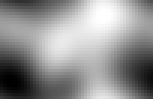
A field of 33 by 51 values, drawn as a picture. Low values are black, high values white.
The centre is the smoothest part. The field is smooth, with broad soft blobs. The ninth with the lowest average is the bottom left.
